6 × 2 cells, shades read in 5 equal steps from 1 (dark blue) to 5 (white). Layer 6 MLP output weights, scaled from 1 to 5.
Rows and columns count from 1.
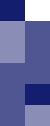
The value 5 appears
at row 1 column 2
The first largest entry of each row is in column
2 1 1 1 1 2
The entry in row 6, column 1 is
2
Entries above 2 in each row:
1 1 1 0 0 1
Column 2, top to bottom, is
5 2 2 2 1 3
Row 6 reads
2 3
